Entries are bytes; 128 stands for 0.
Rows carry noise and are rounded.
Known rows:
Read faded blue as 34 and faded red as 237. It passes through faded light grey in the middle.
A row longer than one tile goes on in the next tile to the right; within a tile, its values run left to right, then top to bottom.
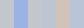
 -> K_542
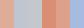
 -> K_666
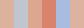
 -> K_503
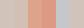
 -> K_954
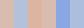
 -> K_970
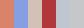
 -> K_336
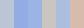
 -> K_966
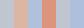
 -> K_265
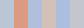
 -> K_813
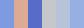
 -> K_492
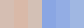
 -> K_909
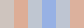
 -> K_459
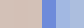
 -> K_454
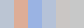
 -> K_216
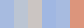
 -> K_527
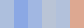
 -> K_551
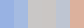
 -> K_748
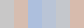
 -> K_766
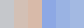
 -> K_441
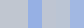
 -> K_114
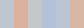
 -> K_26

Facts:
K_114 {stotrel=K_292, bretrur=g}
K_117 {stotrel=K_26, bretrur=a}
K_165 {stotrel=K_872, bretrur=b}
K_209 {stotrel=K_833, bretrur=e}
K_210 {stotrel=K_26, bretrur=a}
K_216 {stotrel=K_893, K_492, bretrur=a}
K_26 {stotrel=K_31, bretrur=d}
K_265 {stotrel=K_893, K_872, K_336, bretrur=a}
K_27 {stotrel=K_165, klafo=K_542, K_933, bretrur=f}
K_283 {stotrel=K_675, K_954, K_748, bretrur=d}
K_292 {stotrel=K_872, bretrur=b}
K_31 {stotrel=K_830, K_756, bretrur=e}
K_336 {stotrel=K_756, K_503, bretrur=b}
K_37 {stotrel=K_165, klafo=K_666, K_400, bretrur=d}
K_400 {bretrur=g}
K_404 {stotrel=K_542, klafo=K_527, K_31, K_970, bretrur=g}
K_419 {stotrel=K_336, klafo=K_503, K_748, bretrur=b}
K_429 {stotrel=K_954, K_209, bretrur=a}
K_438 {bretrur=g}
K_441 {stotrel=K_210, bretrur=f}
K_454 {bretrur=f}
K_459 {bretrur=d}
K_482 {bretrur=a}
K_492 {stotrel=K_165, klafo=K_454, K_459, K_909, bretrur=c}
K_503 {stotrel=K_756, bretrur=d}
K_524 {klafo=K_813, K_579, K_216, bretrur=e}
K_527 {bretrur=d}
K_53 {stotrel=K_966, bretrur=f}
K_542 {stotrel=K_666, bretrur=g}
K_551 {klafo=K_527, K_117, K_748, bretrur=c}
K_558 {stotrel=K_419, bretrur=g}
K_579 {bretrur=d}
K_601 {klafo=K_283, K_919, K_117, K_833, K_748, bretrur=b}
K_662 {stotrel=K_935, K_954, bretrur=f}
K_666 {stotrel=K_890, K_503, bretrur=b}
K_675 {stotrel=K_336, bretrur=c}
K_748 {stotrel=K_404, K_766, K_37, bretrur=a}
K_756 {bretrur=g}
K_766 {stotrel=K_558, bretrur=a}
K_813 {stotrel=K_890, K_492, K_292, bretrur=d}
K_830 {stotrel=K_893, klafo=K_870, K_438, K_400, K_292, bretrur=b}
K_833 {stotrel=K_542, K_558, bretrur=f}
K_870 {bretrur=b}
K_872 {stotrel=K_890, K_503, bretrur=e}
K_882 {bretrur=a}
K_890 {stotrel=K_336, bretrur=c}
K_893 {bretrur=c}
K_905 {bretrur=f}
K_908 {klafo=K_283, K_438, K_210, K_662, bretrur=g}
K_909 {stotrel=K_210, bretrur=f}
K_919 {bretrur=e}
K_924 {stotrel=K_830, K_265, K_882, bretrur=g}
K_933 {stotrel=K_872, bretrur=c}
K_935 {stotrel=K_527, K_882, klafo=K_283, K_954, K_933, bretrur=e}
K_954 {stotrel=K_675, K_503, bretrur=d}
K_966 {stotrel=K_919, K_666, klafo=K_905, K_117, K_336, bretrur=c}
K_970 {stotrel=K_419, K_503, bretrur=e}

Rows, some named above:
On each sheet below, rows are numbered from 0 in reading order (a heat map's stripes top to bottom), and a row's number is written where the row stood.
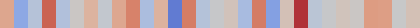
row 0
K_419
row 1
K_503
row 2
K_37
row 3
K_336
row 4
K_954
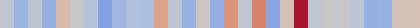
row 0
K_908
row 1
K_551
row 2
K_438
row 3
K_336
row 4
K_893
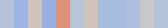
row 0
K_438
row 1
K_924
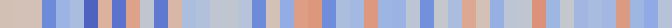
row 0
K_454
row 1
K_165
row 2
K_558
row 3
K_292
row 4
K_833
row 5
K_933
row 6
K_662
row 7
K_833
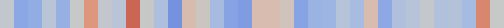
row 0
K_404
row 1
K_890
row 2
K_27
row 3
K_909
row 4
K_935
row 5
K_870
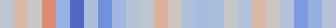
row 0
K_872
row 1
K_601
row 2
K_924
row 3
K_524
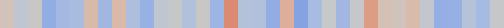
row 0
K_209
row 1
K_31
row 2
K_400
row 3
K_919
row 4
K_283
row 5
K_404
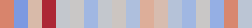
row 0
K_336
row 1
K_210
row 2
K_438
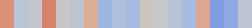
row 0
K_675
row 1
K_756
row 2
K_905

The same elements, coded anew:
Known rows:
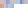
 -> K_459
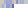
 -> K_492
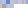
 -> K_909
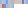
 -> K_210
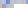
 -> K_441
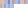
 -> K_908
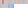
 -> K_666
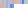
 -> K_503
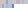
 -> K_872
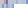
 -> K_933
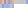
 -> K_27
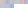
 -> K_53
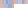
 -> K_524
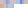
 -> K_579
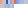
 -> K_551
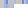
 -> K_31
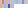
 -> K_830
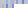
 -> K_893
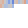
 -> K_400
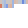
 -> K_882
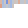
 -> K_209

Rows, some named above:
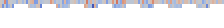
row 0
K_933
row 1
K_114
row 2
K_675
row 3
K_830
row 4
K_27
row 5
K_419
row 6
K_336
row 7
K_833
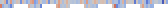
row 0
K_283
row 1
K_813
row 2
K_870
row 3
K_336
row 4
K_210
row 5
K_26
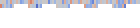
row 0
K_954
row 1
K_37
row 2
K_919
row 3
K_924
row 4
K_492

